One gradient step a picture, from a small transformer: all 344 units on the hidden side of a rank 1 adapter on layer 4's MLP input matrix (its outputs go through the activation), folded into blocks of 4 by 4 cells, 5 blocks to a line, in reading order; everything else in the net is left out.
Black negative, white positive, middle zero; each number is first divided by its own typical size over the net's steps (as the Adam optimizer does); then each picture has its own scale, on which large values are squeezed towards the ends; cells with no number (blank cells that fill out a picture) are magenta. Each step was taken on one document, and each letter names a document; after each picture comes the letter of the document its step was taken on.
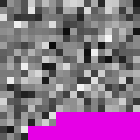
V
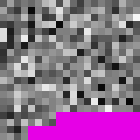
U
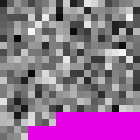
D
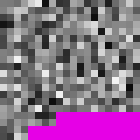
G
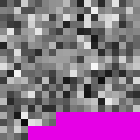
U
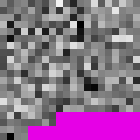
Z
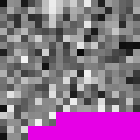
D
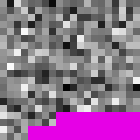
U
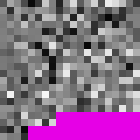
V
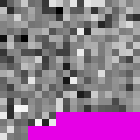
D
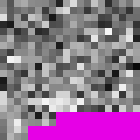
G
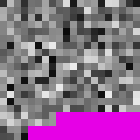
V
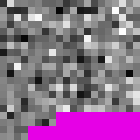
D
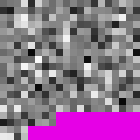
V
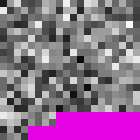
D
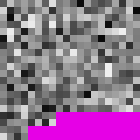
D
